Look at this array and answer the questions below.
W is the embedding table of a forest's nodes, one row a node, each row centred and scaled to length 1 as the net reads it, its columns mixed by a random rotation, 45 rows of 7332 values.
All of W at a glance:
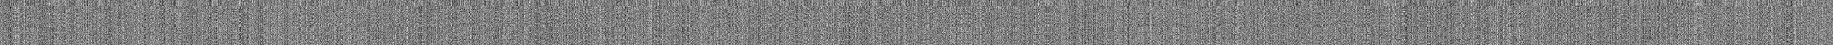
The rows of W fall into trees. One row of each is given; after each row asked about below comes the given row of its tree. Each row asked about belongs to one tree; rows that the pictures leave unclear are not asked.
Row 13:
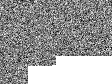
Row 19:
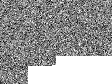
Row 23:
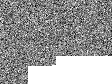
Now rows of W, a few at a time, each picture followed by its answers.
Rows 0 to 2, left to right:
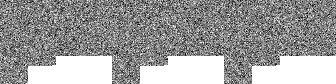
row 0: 13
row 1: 13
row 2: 13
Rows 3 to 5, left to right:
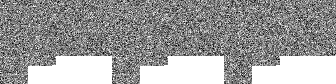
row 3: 13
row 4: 13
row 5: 13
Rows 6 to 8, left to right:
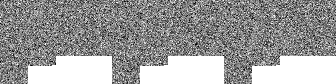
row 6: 19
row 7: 19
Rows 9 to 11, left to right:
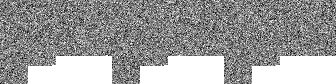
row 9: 23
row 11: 23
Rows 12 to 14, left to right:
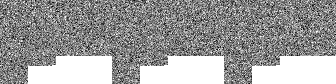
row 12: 19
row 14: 13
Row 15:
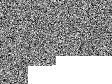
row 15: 19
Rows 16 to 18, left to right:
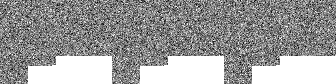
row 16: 19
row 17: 13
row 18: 13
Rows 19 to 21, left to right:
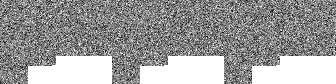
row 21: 13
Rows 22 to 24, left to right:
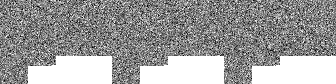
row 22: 19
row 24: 13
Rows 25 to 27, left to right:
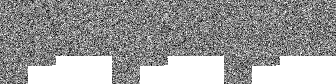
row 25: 13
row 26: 13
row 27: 19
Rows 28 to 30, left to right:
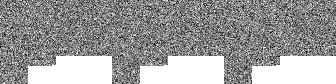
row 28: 19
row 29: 19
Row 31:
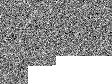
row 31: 19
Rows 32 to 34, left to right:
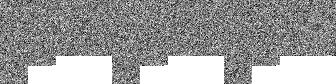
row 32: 13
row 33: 19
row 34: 23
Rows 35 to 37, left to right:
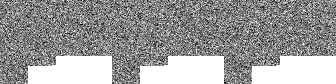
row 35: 19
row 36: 19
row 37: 19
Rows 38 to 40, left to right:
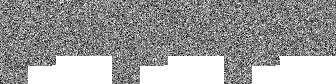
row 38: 19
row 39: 23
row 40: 13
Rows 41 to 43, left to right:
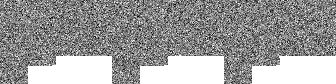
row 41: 19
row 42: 19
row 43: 13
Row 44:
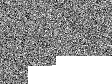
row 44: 19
